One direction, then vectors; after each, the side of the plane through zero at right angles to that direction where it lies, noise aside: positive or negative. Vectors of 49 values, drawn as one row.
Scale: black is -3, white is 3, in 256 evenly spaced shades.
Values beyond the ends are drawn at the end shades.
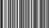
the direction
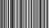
positive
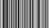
negative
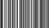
positive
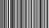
positive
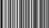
positive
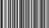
positive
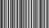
positive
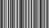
positive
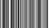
negative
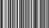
positive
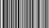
negative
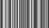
positive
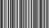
positive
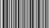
negative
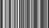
positive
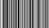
negative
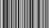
negative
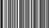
positive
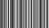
positive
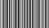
negative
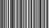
positive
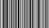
negative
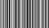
negative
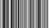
negative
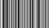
negative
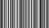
positive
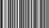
positive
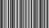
positive
